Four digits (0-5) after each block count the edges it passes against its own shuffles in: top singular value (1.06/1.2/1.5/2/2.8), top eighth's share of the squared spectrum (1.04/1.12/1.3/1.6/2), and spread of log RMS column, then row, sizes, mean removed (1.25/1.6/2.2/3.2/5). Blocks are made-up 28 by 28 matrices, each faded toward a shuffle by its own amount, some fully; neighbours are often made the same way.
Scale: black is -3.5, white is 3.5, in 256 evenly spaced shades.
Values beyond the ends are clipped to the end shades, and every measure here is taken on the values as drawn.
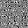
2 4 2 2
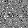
2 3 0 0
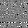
3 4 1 1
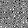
2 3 1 1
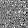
2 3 1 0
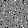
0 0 0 0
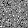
1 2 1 0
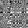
3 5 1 2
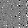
3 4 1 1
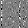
3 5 2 0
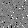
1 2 0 0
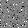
1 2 0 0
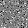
2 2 0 0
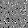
2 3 1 1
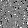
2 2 0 0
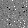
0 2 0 0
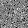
0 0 0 0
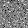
0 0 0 0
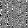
2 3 3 0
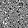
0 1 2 0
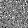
0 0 0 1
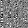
2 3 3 0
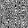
2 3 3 0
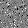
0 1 0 0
